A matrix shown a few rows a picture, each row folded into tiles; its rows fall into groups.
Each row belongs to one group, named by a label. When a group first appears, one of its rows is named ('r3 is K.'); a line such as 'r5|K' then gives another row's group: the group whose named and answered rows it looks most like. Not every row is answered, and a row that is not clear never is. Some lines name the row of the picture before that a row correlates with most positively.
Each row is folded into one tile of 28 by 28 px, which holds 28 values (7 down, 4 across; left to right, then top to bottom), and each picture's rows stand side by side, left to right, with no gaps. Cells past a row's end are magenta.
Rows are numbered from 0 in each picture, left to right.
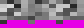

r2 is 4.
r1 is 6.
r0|4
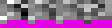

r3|4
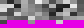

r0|4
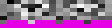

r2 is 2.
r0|6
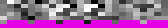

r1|6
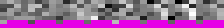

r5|6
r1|4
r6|6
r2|6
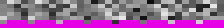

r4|2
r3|6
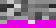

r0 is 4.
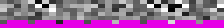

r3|4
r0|4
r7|2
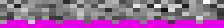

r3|2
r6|4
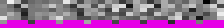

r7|6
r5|4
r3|2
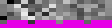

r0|6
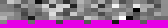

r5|4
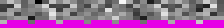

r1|6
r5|6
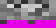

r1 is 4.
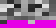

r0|4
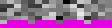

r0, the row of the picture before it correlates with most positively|1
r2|6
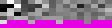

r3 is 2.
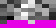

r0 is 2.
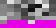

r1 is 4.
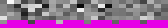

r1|4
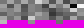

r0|2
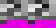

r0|4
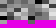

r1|6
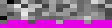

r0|6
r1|4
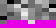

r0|6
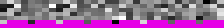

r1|2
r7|6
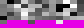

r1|4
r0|6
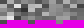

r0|2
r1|4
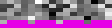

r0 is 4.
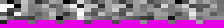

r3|4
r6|6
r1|6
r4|4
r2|6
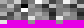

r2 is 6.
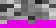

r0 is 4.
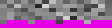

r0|2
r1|2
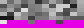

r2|4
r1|6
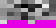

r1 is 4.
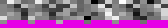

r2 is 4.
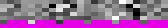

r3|6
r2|4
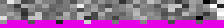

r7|6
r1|2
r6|4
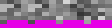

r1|4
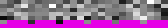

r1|2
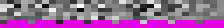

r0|4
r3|2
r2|2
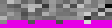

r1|4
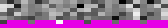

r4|6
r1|6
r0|4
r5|6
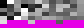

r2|4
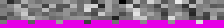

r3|4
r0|6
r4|6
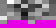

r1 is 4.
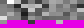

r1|4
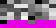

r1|6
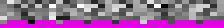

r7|4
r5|2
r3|4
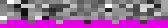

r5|4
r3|2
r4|2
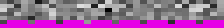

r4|4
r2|2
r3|2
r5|2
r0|4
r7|4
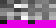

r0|2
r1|2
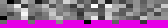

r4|4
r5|2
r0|6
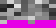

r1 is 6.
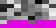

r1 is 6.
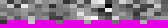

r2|6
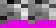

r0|6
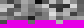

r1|6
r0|4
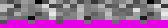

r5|6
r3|6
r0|4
